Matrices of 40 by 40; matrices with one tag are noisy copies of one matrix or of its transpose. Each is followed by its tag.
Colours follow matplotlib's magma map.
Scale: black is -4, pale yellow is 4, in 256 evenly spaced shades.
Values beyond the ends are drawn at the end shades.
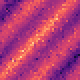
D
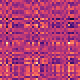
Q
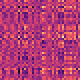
Q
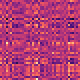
Q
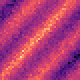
D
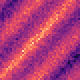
D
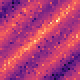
D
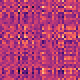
Q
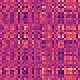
Q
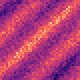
D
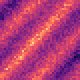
D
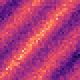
D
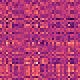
Q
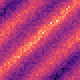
D
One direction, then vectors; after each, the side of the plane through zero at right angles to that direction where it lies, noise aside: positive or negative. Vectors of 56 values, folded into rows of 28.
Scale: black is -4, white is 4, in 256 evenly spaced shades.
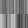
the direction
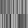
positive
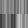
negative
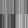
negative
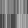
negative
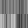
positive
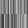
negative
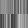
negative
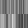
positive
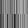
negative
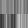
negative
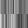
positive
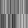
negative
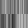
negative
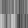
positive
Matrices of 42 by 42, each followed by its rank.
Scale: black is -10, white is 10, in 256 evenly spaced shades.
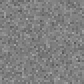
full rank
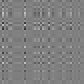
one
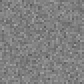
full rank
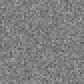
full rank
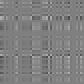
one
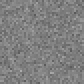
full rank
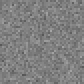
full rank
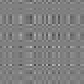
one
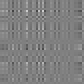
one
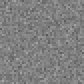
full rank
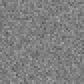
full rank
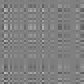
one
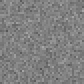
full rank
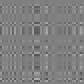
one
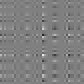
one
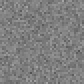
full rank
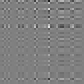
one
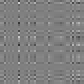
one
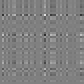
one
